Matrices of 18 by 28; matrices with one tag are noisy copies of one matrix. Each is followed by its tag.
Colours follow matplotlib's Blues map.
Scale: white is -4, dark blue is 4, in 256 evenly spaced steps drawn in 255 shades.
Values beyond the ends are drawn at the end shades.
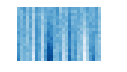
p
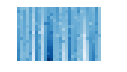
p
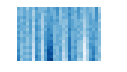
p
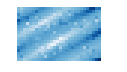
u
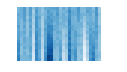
p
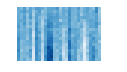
p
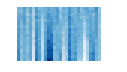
p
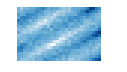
u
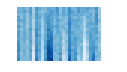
p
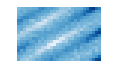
u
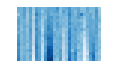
p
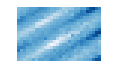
u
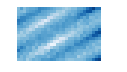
u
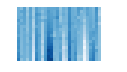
p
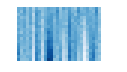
p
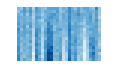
p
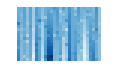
p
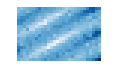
u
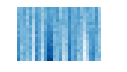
p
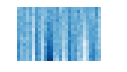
p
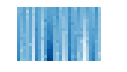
p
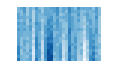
p
